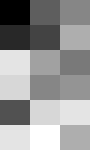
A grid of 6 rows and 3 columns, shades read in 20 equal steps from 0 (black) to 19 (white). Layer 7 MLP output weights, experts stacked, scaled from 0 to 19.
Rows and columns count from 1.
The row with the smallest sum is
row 1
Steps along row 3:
down down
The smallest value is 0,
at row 1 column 1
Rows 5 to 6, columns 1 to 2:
6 16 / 17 19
